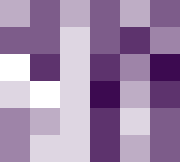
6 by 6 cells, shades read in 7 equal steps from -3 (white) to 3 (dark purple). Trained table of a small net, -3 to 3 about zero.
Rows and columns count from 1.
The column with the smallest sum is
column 3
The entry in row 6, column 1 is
0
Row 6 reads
0 -2 -2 2 -1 1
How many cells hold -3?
2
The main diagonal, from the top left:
-1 1 -2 3 -2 1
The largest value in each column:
1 2 -1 3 2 3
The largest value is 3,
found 2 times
